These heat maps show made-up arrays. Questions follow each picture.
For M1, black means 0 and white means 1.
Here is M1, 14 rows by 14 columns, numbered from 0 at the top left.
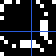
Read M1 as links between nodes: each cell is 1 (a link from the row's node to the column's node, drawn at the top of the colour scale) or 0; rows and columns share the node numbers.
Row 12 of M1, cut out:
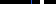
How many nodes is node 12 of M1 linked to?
1
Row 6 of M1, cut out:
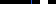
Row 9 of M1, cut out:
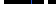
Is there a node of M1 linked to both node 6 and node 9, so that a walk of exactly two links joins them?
yes
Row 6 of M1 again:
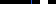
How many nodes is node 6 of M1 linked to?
2
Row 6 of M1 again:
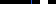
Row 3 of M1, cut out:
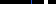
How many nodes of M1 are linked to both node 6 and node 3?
1
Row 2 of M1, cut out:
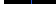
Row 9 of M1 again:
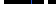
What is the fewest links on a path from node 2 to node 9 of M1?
2
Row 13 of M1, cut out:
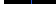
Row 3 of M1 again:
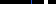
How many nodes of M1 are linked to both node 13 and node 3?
0
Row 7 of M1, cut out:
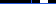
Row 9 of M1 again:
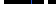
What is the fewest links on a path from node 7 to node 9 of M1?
2
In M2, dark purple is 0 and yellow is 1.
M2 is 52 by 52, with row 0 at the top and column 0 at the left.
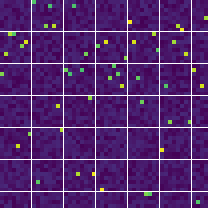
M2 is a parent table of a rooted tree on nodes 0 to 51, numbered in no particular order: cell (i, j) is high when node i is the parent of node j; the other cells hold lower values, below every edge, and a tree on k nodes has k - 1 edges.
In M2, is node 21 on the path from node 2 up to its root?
no
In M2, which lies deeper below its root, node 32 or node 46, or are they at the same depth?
node 32
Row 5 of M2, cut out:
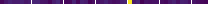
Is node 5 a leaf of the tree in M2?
no
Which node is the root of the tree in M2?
10
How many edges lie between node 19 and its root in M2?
2
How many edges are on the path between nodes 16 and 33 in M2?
7
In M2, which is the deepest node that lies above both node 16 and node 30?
13
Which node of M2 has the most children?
10
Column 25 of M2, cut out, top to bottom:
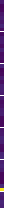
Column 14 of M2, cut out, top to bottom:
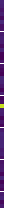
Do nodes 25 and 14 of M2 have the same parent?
no
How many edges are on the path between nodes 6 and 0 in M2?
4
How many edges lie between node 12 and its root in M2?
4
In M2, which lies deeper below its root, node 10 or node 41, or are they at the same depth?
node 41
